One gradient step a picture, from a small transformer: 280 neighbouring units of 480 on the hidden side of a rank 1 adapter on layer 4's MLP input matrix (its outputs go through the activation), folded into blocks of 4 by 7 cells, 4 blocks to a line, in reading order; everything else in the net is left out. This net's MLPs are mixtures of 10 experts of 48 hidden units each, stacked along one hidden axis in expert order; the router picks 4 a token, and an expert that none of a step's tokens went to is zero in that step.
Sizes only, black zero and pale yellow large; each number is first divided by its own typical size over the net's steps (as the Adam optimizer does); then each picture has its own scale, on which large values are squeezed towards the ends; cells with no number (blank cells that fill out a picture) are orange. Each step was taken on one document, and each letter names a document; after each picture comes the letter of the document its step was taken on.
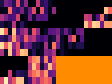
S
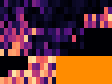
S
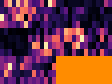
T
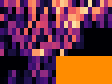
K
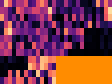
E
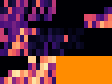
S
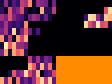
S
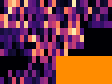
T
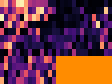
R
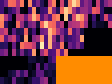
K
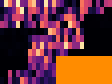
T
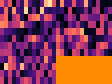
E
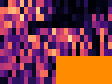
E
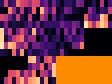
S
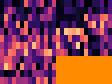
E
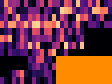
K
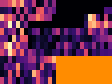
R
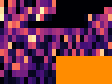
R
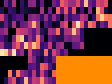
S
